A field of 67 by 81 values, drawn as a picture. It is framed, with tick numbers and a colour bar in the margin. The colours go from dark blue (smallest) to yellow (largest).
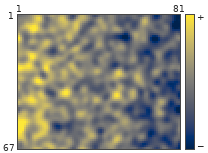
The values follow a bell shape. There is an overall slope up to the left. There are no regular stripes. No row or column stands out. The field is mottled with small blotches. There are no lone odd cells.
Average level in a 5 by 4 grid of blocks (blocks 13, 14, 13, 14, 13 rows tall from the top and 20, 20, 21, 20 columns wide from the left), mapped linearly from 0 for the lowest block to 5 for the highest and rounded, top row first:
4421
5321
4330
5320
5230
